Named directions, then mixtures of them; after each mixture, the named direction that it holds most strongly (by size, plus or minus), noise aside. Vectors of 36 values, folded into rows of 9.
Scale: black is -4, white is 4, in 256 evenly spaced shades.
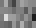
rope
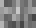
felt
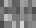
felt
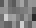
rope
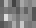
rope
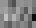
rope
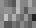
rope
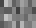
felt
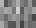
felt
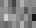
rope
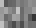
felt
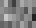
rope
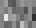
rope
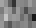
rope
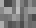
felt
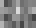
felt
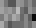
felt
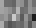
felt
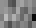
rope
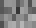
felt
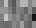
rope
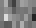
rope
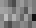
rope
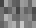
felt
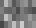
felt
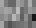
felt
